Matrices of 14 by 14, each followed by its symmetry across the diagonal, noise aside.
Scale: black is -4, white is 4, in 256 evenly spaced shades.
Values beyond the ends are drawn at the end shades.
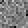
symmetric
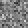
antisymmetric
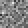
symmetric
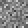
symmetric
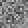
symmetric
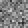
symmetric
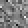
antisymmetric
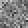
symmetric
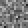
symmetric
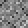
symmetric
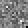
symmetric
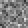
symmetric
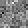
antisymmetric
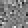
antisymmetric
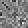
symmetric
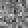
antisymmetric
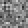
antisymmetric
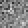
symmetric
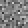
antisymmetric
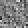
antisymmetric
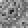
symmetric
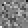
antisymmetric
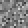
antisymmetric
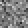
antisymmetric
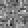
antisymmetric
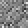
symmetric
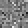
antisymmetric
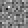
antisymmetric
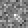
symmetric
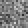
antisymmetric
